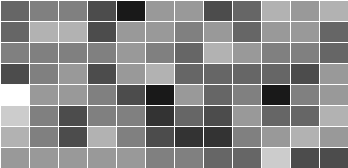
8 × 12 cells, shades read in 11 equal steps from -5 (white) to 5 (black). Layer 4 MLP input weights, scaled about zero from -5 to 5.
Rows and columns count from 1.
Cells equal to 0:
22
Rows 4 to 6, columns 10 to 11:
1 2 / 4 0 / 1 1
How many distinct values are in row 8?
5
